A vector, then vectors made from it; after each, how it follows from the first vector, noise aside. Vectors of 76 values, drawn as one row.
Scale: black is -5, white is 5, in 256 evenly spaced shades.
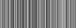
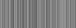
shrunk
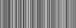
sign-scrambled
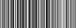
scaled up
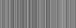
shrunk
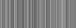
shrunk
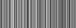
negated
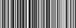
scaled up
